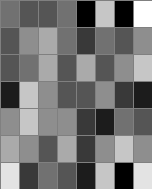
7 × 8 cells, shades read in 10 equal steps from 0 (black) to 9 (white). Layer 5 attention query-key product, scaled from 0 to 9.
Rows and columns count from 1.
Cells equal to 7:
6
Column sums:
30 33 32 28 16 32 21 38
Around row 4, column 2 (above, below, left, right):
4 7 1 5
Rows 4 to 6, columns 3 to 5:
5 3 3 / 5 5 2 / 3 6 2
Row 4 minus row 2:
-2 2 -1 -1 1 1 -1 -4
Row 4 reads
1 7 5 3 3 5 2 1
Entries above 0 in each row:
6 8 8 8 8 8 7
